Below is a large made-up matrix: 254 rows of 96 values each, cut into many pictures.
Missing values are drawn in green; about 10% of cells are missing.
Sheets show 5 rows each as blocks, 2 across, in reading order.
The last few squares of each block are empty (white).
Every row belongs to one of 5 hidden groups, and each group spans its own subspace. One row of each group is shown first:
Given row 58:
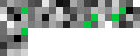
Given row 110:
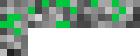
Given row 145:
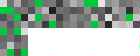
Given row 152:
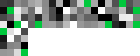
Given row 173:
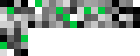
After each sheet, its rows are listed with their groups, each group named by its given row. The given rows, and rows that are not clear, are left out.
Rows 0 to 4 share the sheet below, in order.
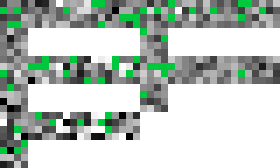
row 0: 145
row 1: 173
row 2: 110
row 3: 173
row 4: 152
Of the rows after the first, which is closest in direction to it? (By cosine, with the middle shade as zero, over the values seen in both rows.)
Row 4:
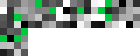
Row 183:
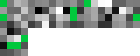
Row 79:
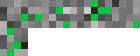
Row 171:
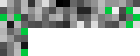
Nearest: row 183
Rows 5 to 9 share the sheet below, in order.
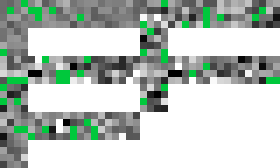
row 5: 58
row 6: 173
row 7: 110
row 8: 110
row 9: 152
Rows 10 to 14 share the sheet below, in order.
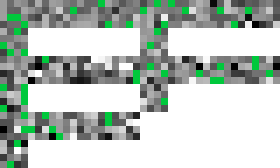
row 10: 110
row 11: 145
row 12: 110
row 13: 58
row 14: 58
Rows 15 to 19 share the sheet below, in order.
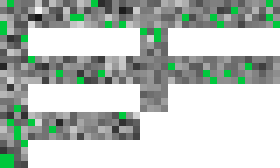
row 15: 110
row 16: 145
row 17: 152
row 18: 110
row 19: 173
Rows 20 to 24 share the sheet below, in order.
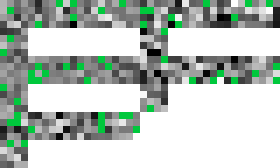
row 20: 152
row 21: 110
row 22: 173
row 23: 173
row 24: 173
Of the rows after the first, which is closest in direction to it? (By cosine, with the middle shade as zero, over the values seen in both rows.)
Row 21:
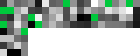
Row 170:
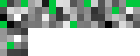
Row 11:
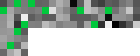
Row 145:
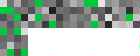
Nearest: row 170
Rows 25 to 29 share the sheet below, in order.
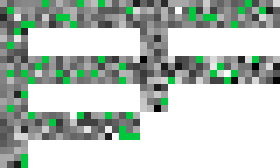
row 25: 58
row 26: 173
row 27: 173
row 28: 145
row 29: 145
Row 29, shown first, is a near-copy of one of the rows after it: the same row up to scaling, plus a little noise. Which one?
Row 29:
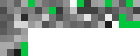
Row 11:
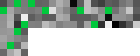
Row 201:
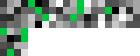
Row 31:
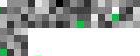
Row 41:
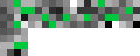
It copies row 41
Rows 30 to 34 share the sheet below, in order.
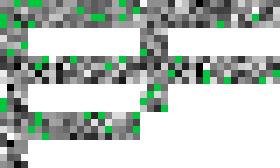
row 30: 173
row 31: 145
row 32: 152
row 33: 152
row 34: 152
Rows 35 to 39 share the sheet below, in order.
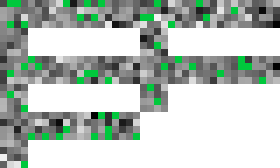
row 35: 145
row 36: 173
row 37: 145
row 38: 58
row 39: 110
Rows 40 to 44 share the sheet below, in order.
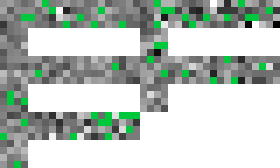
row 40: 152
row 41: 145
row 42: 173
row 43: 145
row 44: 152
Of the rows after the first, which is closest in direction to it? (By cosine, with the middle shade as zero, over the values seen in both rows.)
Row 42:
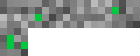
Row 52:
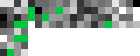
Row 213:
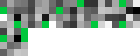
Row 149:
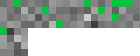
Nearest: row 149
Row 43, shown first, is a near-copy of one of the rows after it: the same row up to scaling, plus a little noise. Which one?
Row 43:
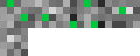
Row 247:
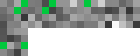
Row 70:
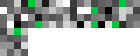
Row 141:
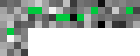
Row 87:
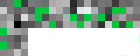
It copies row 141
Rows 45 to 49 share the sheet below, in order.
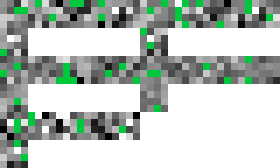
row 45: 145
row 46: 145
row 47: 145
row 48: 173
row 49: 58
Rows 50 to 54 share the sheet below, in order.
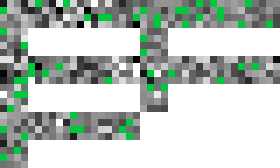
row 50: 173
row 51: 173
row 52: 173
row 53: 58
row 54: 152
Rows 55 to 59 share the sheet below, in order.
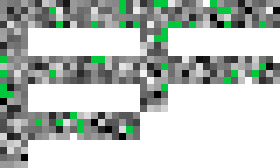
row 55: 58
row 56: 145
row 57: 110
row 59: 152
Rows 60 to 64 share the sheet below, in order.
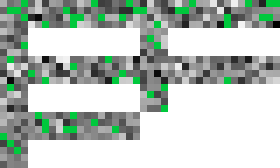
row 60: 110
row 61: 173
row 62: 58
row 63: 173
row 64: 152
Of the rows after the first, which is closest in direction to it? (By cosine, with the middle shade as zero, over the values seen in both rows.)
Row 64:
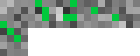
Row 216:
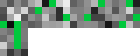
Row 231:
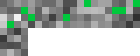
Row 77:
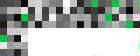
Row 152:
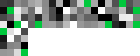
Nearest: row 231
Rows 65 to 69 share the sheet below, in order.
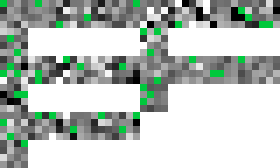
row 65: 152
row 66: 58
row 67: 173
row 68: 110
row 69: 58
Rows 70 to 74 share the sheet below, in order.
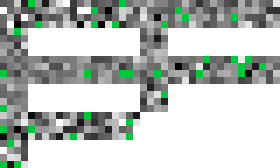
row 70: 145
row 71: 58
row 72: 110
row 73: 110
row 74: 173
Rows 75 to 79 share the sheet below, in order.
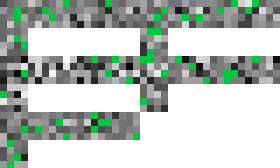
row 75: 145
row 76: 110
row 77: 173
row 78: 58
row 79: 152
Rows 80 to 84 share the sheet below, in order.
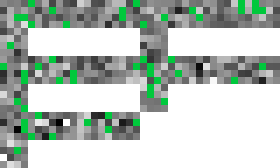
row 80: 152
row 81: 110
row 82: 173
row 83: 152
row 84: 110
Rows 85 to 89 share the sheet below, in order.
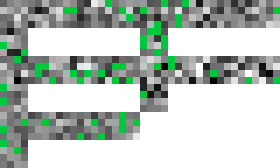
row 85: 110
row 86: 173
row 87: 145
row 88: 152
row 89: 173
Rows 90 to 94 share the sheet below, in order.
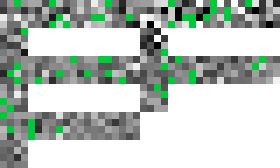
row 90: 173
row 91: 173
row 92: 58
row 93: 173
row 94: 173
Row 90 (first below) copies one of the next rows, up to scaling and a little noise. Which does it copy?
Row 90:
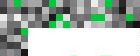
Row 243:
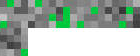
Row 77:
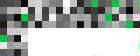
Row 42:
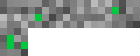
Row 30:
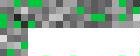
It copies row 42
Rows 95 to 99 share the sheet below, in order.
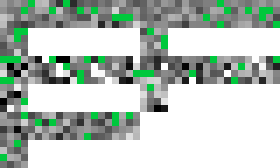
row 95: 145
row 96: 110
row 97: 58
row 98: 152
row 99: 173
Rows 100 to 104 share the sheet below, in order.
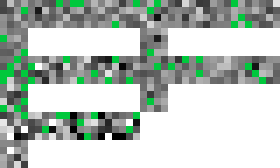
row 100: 173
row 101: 58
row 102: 110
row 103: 145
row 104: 145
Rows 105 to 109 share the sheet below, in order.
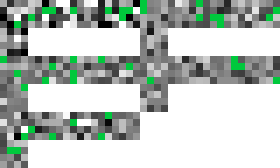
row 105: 58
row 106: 145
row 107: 152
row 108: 58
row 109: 145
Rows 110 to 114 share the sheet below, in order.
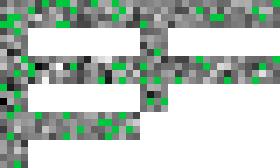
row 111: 110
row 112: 110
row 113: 145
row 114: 58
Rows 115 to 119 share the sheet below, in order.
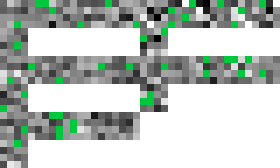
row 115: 152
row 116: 58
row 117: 173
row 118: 152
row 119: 110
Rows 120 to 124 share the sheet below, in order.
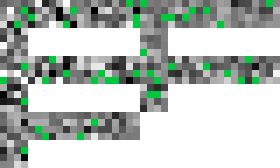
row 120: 58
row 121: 110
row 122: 173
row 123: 110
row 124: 152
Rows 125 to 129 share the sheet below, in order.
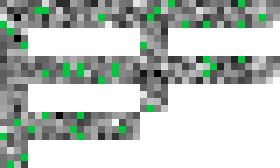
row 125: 58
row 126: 173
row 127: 145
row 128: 173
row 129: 145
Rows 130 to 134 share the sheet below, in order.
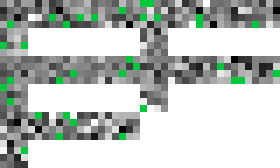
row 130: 110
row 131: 58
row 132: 145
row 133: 110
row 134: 152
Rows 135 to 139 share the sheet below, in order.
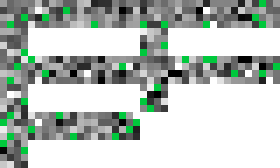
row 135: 110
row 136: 152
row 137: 145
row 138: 110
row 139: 173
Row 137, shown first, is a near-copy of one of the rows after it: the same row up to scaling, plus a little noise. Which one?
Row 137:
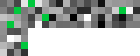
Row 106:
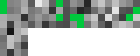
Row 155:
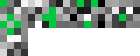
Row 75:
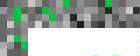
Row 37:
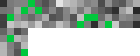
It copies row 155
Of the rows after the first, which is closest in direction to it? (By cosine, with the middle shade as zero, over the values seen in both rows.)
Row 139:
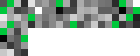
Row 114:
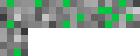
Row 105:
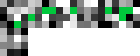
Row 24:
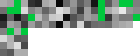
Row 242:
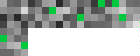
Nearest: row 105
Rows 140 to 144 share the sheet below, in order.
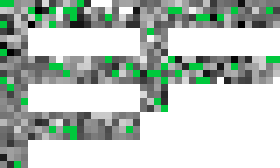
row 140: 110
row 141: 145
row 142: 145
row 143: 173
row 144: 110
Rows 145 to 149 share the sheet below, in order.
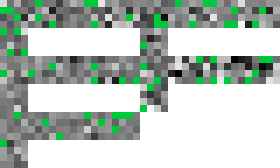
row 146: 145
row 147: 145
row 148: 110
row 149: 152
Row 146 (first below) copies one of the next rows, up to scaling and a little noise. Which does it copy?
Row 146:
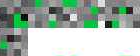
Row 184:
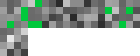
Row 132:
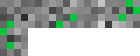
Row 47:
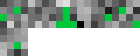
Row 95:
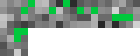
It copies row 132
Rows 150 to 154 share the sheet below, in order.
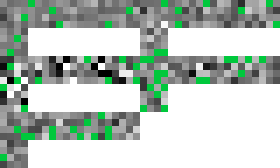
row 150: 58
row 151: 152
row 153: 152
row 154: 110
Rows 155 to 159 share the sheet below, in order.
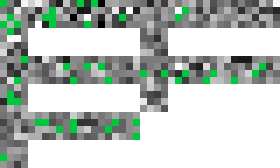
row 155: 145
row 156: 173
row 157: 58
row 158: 110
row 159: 145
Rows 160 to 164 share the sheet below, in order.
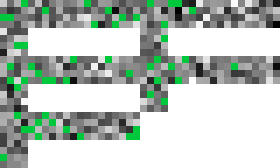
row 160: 110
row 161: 173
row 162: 152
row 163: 58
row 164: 152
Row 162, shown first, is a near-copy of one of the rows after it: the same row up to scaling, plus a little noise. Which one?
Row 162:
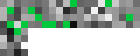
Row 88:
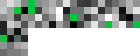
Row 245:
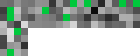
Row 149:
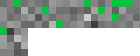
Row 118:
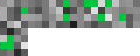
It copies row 118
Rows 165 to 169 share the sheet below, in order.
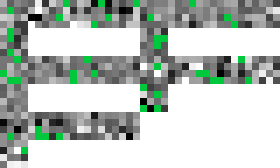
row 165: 110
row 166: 58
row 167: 58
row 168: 110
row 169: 110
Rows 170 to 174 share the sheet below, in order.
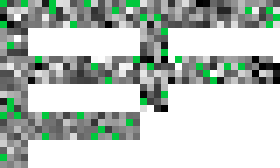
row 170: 58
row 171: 145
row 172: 110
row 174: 152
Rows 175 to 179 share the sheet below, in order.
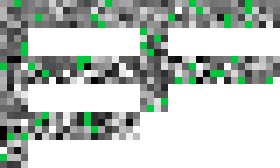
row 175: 152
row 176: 110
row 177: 152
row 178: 173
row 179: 173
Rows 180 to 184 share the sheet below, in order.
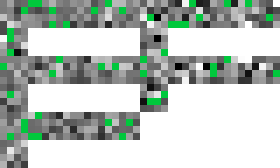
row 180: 152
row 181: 58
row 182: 110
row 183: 110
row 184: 145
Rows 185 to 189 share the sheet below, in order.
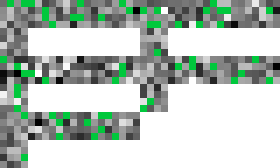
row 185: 58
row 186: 152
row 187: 173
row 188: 58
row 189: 110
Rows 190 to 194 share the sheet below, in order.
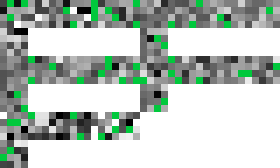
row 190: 145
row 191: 145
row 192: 145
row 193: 58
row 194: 145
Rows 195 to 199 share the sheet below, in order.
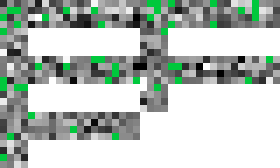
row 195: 110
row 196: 110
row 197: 58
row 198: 152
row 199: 152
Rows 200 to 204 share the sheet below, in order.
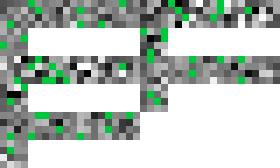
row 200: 152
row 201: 145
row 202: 145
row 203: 152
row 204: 110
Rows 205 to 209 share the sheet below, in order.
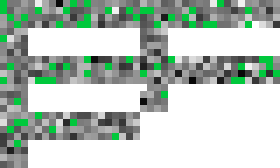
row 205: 145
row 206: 145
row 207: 110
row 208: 152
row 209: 152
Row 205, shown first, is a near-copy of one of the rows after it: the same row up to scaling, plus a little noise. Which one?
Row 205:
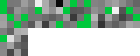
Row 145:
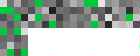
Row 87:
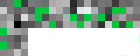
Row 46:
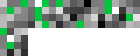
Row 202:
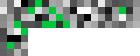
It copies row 46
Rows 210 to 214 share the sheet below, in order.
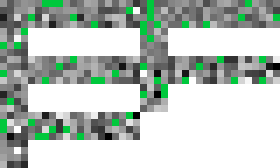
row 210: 58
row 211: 152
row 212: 173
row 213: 58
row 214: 58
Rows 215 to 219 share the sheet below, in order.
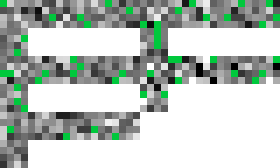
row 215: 173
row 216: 58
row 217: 58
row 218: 58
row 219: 145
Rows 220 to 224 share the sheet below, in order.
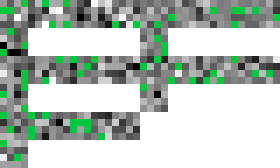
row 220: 110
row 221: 58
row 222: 58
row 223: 173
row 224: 110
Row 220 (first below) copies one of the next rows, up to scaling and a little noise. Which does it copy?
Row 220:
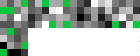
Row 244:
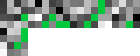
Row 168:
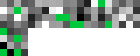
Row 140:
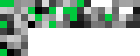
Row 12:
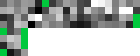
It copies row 168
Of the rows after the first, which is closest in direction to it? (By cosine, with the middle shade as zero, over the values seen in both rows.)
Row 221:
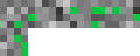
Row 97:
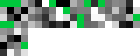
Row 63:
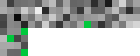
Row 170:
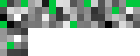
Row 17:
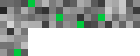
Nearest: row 170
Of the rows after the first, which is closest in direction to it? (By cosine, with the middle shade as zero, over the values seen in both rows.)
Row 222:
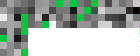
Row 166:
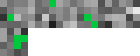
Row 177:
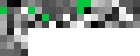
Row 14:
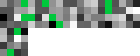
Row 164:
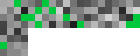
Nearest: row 177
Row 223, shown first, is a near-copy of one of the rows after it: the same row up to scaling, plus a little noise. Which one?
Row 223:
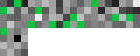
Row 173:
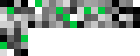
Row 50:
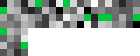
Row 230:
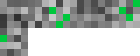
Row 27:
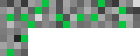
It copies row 27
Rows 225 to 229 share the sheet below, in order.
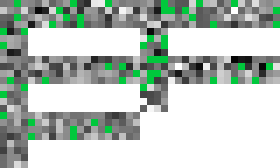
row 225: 110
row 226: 152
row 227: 110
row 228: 110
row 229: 152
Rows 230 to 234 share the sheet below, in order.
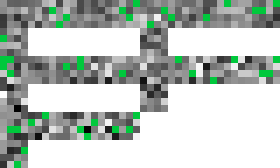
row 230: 173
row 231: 173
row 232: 152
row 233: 152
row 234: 145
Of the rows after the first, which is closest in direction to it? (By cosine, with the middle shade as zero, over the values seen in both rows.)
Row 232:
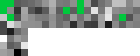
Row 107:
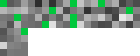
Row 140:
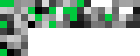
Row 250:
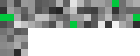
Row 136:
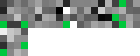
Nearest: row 250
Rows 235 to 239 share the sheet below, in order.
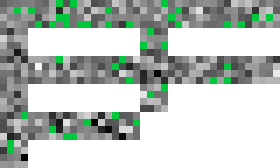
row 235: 152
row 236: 110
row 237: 173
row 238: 173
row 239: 152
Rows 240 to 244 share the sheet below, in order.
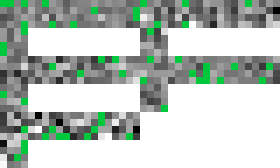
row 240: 58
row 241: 58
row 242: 173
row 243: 173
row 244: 110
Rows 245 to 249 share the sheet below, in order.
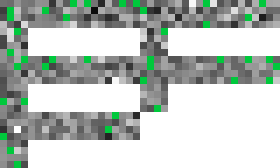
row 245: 152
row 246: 152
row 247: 145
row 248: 173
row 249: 58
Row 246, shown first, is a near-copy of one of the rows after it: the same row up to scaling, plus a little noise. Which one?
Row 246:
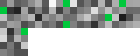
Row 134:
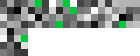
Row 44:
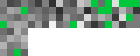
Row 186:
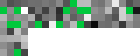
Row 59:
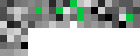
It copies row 134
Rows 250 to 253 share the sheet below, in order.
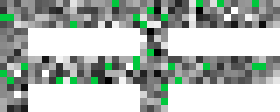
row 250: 145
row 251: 152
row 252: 58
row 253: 173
